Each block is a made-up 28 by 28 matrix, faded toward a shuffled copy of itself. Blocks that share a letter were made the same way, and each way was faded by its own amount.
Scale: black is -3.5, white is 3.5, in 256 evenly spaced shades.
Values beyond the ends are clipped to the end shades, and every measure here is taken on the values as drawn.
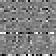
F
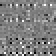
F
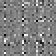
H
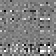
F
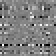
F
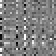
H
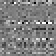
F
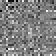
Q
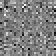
Q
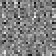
Q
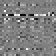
F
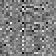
Q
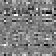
F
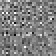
Q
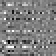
F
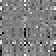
H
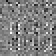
Q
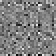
Q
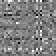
Q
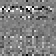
F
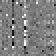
H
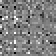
Q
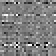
F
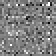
Q
